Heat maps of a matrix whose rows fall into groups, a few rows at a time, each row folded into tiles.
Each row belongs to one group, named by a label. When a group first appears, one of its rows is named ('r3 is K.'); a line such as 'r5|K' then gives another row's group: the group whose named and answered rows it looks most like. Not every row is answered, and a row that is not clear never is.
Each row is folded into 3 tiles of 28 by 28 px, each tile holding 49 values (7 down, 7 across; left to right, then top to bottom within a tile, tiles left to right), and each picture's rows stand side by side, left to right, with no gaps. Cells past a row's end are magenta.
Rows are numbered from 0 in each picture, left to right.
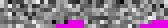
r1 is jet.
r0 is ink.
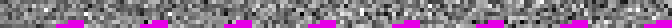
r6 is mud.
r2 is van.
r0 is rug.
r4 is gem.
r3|gem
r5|ink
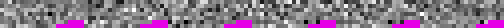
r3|ink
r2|mud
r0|gem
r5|van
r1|jet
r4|ink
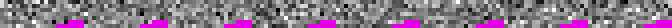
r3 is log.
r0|ink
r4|rug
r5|mud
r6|jet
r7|jet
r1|van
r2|gem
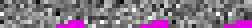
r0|van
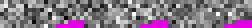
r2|log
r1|log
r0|gem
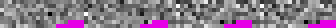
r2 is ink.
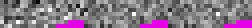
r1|log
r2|log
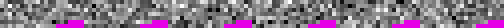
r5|gem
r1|rug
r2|mud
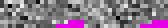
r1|gem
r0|rug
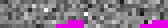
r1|van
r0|rug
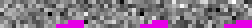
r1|van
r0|gem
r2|mud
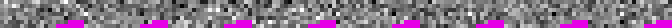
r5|log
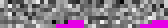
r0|ink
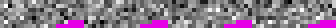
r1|mud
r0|gem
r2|jet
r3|jet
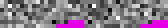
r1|log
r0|ink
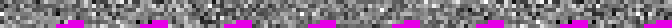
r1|ink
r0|van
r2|gem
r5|mud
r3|log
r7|log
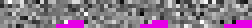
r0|rug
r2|ink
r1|van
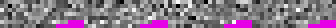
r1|jet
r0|rug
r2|rug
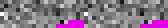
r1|van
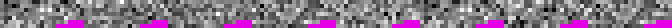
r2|log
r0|jet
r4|gem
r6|mud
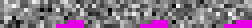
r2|log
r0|mud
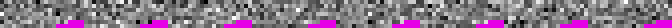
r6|mud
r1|ink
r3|rug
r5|rug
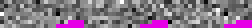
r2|van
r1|mud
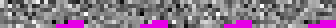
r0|ink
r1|van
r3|ink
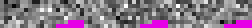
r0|jet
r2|ink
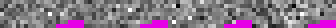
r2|gem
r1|rug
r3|log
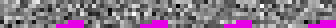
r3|ink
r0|mud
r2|rug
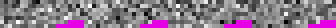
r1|gem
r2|ink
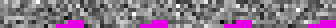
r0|mud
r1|log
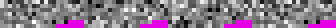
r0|ink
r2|mud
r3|ink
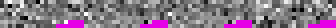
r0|rug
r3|mud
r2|van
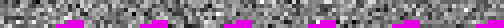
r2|log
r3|rug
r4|mud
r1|gem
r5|rug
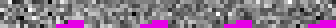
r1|gem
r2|log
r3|mud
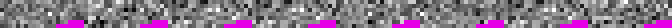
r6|jet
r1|mud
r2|jet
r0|log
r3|jet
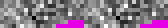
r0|gem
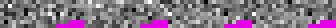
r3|van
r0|log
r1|mud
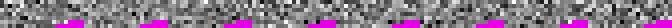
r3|ink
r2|mud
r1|gem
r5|mud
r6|rug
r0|rug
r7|gem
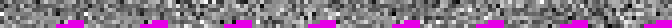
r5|jet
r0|van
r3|gem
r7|log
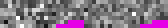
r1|log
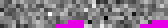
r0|log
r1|gem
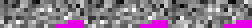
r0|jet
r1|jet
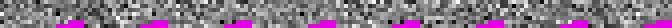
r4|ink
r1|log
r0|van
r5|mud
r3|gem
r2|ink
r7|log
